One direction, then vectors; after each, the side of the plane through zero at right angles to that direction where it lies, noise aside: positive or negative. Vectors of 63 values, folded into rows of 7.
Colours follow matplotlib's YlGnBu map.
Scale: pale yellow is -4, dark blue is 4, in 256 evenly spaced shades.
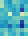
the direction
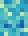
positive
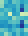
positive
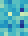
positive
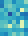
negative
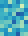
negative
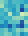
positive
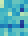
positive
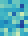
positive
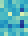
positive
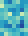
positive
